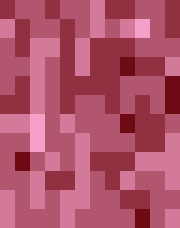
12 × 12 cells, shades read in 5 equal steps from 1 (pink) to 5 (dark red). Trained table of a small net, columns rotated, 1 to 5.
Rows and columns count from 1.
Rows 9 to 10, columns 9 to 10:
4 2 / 2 3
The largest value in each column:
4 5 3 4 4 4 4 4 5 5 4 5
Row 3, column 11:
3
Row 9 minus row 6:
-1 1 1 -1 -1 -1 1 0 1 -2 -1 -3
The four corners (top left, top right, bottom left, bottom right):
4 4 2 2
